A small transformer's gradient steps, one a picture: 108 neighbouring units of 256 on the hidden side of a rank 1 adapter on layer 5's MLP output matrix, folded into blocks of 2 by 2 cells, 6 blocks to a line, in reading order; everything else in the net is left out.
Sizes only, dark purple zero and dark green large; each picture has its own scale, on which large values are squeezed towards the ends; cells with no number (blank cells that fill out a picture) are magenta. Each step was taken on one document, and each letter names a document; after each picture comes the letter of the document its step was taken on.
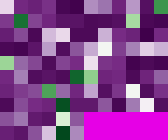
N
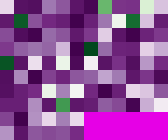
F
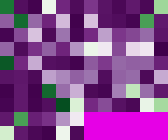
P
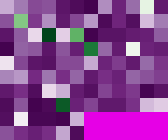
F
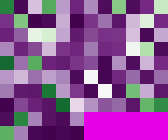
P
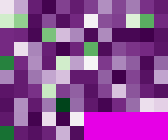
F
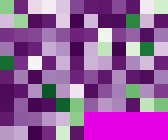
P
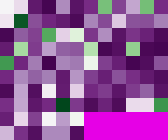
F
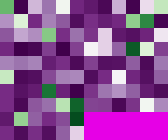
P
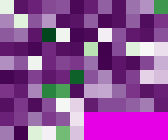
N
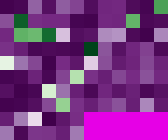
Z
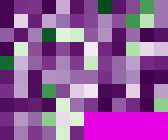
F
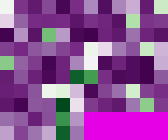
N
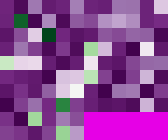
Z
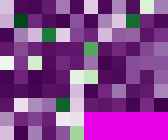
Z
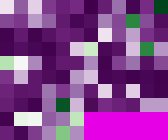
Z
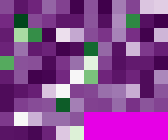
Z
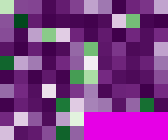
N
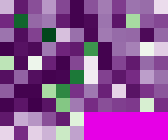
N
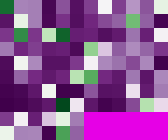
N
